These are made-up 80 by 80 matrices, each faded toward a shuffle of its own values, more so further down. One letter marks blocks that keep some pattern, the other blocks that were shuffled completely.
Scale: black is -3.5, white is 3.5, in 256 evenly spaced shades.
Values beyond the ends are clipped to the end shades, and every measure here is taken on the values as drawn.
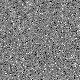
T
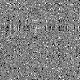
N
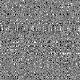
N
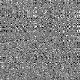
N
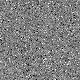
T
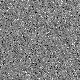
T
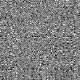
N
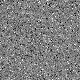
T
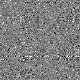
N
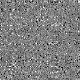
N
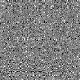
N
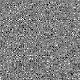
N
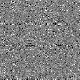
N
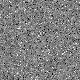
T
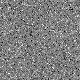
T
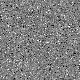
T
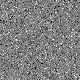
T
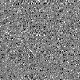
N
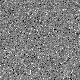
T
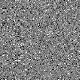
N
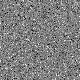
T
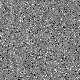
T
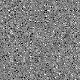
N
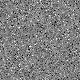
T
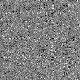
N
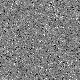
T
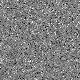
T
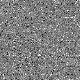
N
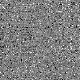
N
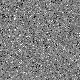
T
